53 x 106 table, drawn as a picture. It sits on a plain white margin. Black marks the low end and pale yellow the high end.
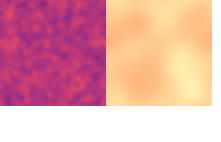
The table splits into one row of 2 panels. Panel 1,1: middling, blotchy, faint in contrast. Panel 1,2: very high, smooth, faint in contrast.
